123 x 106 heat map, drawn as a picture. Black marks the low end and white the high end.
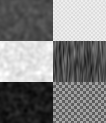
It is made of 3 by 2 panels. Panel 1,1: low, blotchy, faint in contrast. Panel 1,2: very high, checkered, faint in contrast. Panel 2,1: very high, blotchy, faint in contrast. Panel 2,2: low, streaked downward. Panel 3,1: very low, blotchy, faint in contrast. Panel 3,2: middling, checkered, strong in contrast.
